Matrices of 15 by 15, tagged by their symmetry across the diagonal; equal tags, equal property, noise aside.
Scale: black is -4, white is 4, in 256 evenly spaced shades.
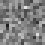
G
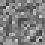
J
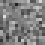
G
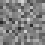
G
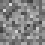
J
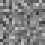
G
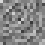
J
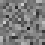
J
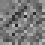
J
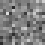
G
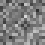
J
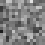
G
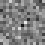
G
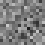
J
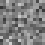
G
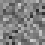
J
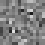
G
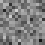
J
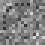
J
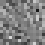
G
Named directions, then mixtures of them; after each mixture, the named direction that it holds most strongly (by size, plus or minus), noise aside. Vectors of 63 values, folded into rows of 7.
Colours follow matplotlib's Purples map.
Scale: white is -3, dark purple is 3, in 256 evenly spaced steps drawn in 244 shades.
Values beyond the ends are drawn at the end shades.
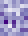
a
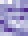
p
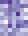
a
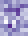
a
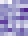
p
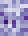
a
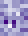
a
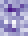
a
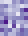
a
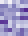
p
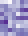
p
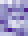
p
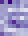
p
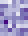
a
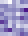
p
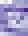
p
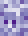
a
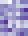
p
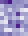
p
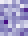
a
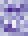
a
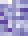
p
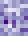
a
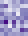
a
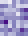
a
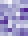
p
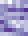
p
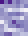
p
